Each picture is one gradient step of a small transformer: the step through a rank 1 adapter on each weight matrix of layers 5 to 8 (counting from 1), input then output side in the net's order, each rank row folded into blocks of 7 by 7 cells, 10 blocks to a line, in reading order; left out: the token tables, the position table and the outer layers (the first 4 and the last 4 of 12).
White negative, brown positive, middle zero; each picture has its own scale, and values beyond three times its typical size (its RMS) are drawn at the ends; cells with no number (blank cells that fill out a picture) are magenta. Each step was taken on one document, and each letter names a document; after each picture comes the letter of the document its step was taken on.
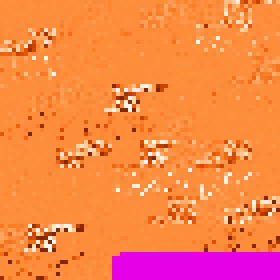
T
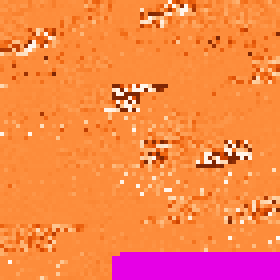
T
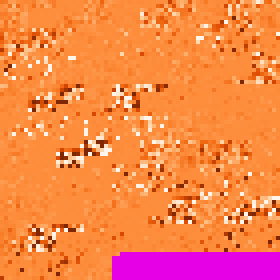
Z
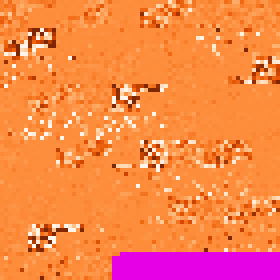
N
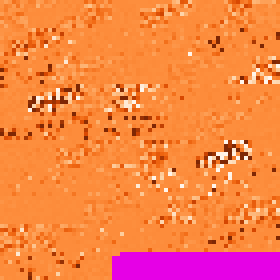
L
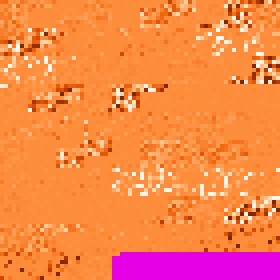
Z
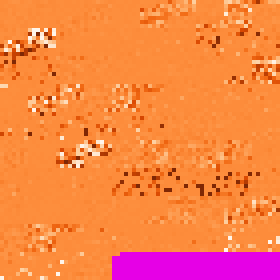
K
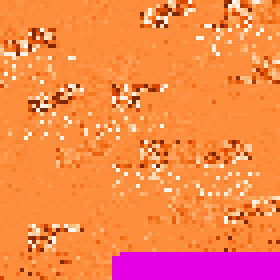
N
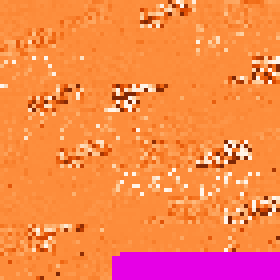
T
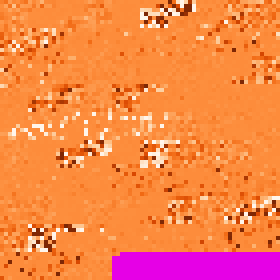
Z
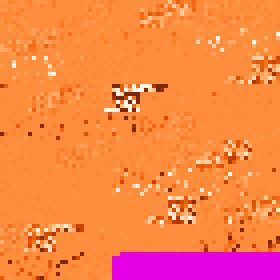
T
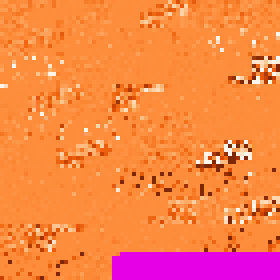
T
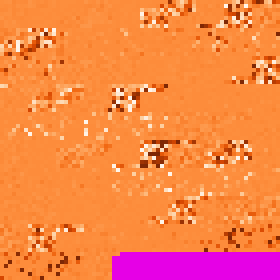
Z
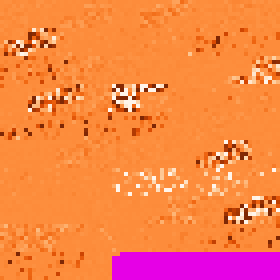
L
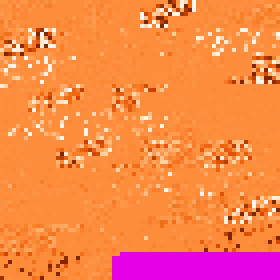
Z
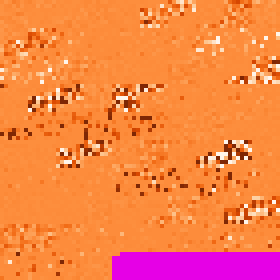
L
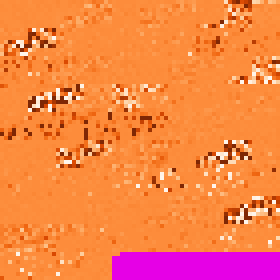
L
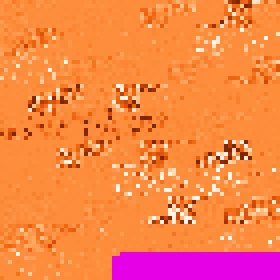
L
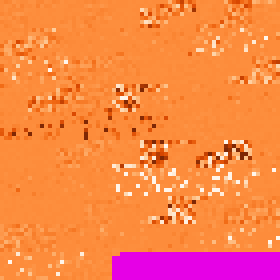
L
